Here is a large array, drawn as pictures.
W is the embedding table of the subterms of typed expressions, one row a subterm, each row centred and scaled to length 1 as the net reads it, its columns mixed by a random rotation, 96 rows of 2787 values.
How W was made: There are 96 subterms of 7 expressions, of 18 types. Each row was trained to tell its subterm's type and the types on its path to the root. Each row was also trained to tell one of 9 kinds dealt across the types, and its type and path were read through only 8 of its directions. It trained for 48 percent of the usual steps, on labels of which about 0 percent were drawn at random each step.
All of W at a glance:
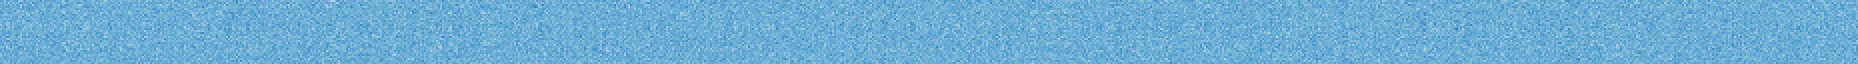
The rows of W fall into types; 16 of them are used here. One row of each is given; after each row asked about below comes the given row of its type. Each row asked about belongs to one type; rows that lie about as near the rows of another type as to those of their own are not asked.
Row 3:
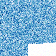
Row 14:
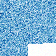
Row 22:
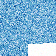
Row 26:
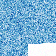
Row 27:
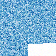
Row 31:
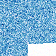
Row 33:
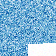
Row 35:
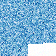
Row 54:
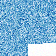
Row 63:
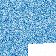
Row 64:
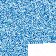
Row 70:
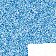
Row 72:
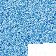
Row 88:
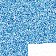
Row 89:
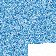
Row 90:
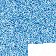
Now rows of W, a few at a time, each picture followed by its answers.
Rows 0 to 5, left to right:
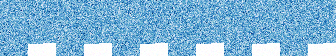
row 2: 35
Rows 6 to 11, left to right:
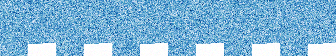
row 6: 35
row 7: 54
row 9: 31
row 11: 54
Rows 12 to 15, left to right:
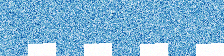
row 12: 64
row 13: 31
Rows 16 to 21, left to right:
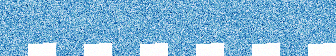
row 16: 3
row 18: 35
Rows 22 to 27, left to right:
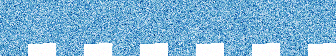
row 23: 89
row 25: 31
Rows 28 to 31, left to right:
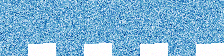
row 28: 35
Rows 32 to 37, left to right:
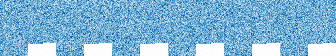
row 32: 3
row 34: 63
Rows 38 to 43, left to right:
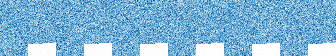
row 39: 14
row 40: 89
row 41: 3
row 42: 33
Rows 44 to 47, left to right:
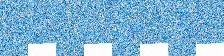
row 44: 3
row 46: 64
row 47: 64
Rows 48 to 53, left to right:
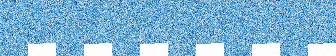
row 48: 88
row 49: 90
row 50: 90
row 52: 33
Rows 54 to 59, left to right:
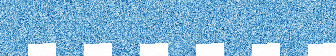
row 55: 88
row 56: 88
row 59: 63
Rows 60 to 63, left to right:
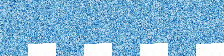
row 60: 31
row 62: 54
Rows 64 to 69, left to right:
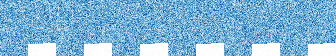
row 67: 27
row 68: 64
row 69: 90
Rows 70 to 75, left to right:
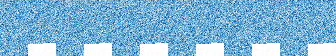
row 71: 3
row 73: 89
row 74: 31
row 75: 70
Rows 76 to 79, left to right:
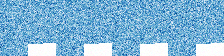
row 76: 14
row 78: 70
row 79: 26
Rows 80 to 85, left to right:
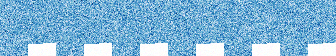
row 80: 90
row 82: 26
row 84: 14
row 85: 64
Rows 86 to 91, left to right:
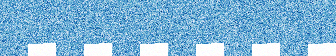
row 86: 63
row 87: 54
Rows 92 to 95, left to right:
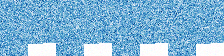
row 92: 63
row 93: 63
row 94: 88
